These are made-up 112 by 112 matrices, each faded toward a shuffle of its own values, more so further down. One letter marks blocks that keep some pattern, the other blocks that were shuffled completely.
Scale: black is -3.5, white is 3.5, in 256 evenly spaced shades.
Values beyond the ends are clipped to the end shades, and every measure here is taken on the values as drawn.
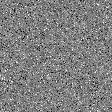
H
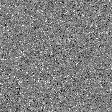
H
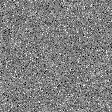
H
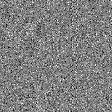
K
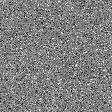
H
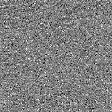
K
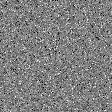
H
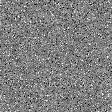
H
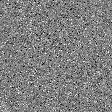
H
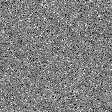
H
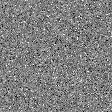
H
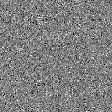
K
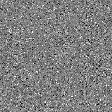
K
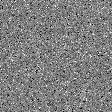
H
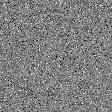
H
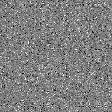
K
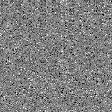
K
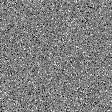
H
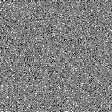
K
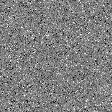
H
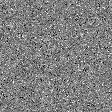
H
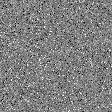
H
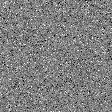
H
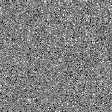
K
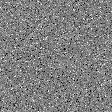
H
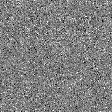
K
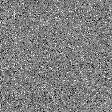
K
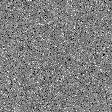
H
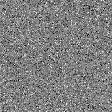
K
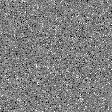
K
